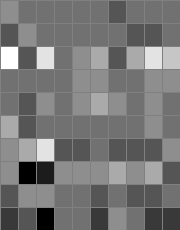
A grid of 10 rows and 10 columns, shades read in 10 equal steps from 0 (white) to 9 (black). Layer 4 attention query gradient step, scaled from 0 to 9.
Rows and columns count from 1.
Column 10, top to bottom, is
5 5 2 4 5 5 4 6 5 7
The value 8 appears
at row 8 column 3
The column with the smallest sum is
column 1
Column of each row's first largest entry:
7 1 2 1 2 2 4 2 1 3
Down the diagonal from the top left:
4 4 1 5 4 5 6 4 6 7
